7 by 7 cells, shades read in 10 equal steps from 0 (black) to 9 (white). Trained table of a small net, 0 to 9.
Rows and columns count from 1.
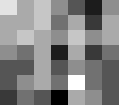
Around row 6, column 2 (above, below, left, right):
3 4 3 6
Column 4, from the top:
5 4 5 1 3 4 0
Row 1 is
8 6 7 5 3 1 5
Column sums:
33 35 41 22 42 23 30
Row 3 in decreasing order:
7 7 6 6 6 5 5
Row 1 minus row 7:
6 2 4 5 -3 -4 2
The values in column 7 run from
3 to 6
